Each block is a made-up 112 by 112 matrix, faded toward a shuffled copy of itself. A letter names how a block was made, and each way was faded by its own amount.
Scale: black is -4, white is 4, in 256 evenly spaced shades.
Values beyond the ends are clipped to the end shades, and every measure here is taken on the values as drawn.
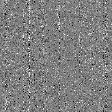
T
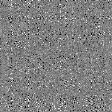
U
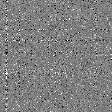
U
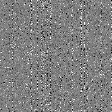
T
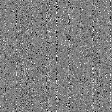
T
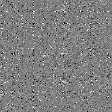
U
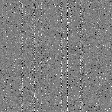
T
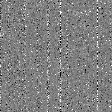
T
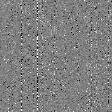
T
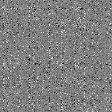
U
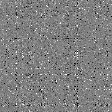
U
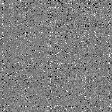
U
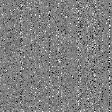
T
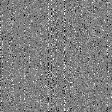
T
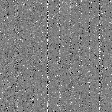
T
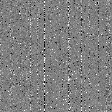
T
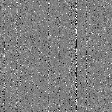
T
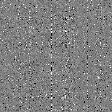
U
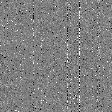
T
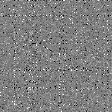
U
